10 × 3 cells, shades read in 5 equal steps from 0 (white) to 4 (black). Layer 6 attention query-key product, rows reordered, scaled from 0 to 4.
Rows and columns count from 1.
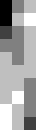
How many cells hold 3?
2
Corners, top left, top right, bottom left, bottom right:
4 1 0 3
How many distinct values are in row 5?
2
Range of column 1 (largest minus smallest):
4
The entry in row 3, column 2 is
2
